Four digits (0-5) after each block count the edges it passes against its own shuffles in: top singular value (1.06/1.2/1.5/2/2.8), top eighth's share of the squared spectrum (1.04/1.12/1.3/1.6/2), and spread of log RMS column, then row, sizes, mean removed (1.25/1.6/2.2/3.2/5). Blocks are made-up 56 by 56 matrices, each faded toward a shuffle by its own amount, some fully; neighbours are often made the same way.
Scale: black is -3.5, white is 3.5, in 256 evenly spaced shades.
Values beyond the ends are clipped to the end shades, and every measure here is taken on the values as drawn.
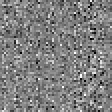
1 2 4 0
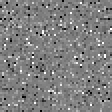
0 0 0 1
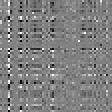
5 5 3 3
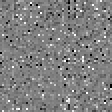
3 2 1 1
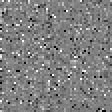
3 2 0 0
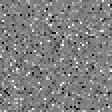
1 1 0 1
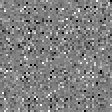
4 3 1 1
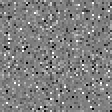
3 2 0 0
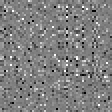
4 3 2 1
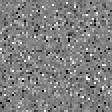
2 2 0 1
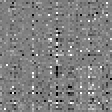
4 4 3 2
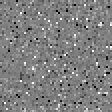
0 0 0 0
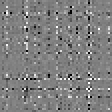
4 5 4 3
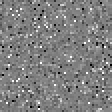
2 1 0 0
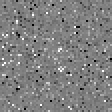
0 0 0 0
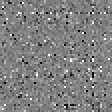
3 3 1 1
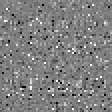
3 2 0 1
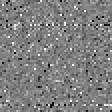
3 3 0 1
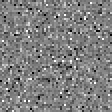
2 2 0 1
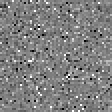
2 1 0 0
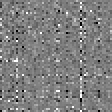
4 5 3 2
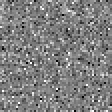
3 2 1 0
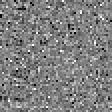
3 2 1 0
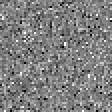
2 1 0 0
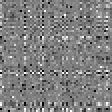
5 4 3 3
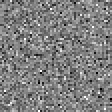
0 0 0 0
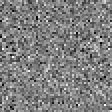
3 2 1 1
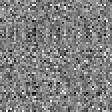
4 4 2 2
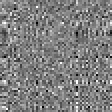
4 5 3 2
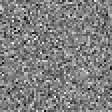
2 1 0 0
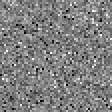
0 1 0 0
